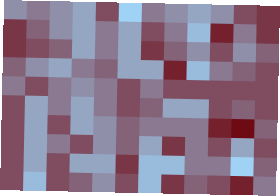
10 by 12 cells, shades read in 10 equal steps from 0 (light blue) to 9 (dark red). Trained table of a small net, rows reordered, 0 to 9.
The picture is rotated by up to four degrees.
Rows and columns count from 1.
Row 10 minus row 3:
-1 -5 1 3 -1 4 -6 2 2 0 5 -1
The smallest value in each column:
3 1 2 2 2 0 1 1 1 3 0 4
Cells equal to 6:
29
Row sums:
43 53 55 47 61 50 58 53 40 58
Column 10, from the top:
3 8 6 4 6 6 8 6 4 6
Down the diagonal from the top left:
3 5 5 4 4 6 4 7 4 6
